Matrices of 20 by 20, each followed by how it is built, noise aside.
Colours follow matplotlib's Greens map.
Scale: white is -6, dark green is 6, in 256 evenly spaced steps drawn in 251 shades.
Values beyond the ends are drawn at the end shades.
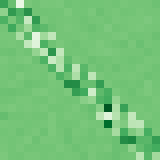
banded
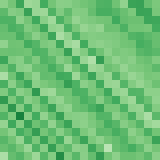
Toeplitz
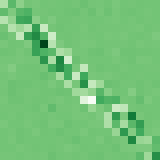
banded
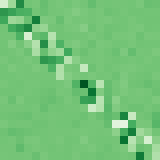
banded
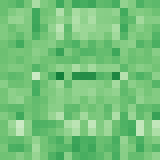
low rank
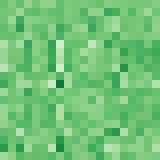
low rank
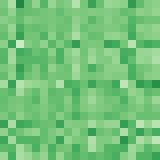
low rank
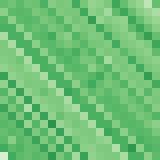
Toeplitz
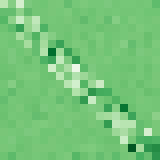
banded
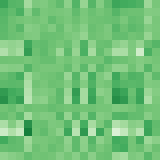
low rank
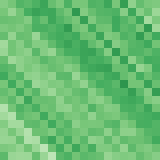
Toeplitz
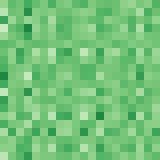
low rank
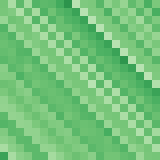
Toeplitz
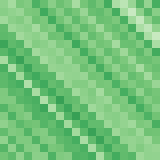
Toeplitz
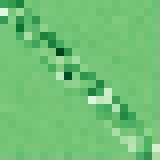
banded
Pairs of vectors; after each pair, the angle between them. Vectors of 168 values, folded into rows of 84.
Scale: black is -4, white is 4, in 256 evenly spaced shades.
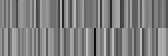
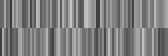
partly opposed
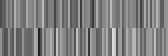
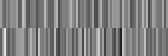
partly opposed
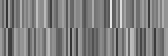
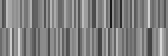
partly opposed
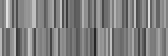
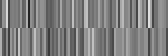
orthogonal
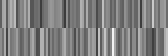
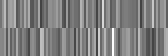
nearly parallel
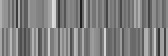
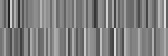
orthogonal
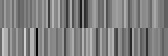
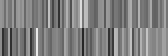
nearly opposite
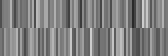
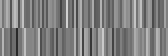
partly opposed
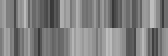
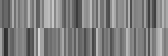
partly opposed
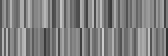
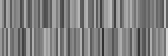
nearly opposite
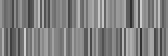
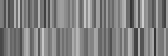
partly aligned
